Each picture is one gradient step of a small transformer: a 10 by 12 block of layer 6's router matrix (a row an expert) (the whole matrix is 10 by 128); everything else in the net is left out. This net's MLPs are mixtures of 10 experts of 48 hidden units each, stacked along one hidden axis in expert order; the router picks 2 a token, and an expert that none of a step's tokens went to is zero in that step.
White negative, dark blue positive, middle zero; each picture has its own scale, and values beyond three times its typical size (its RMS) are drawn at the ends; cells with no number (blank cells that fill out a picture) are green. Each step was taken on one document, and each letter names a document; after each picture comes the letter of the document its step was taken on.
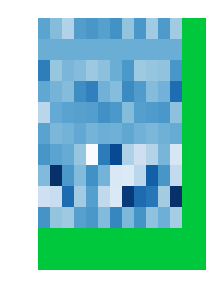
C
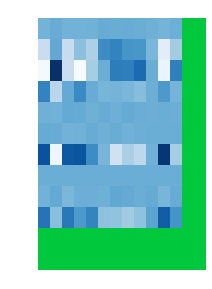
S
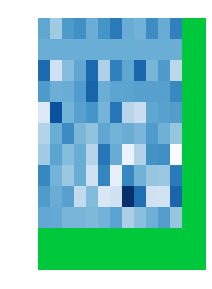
C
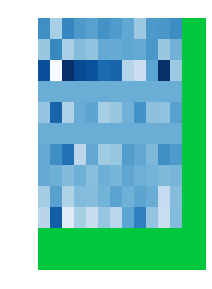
S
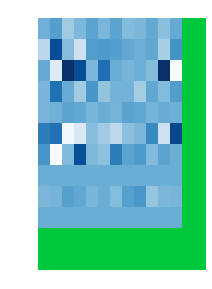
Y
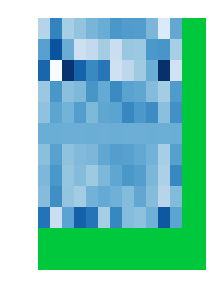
S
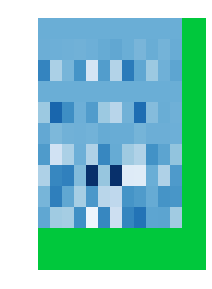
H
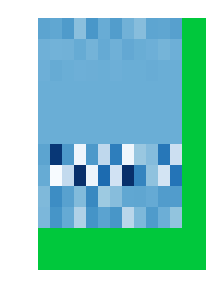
H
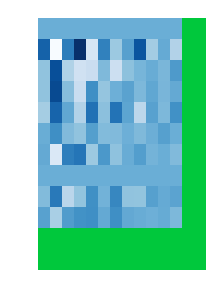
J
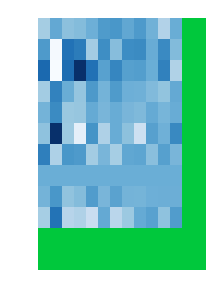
J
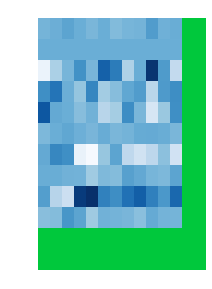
C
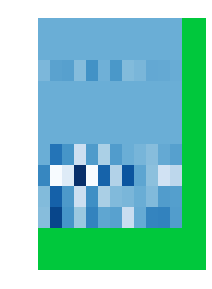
H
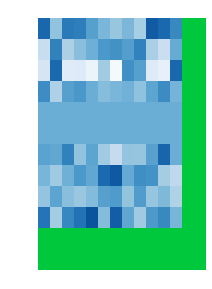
Y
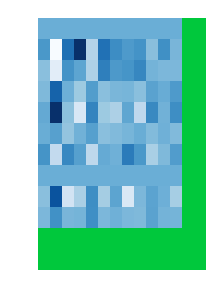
J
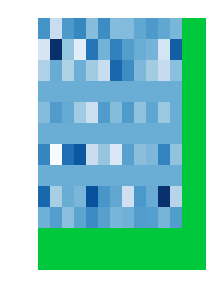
S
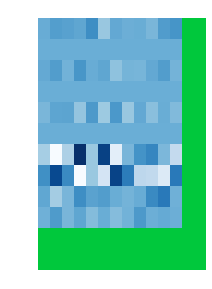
H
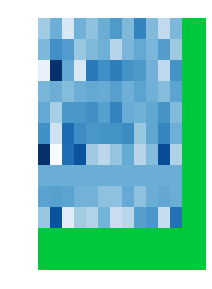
Y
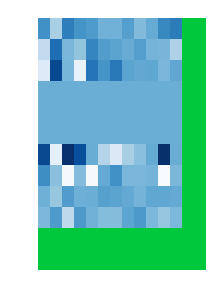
Y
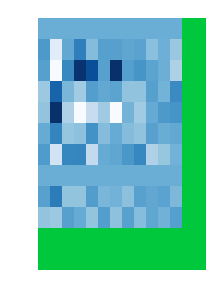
J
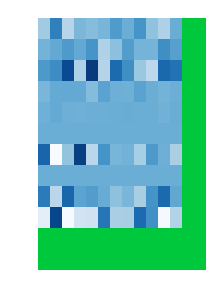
S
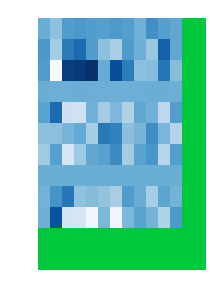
Y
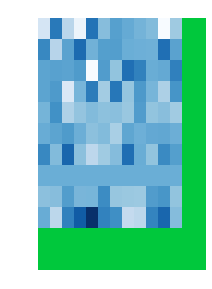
Y
